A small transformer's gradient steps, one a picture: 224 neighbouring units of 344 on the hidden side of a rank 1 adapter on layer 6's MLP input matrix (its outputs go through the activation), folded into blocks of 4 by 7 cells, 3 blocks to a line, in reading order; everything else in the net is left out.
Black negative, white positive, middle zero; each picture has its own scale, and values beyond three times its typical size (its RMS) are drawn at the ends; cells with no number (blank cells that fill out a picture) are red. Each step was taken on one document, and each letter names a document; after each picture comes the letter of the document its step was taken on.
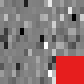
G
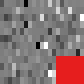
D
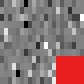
D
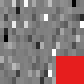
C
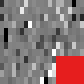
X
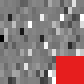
G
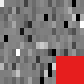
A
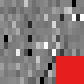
X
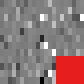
G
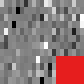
C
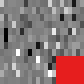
X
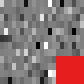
D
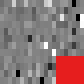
C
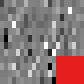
X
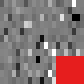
G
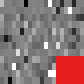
D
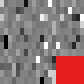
G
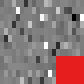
C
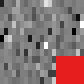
D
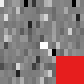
A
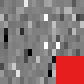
X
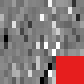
X
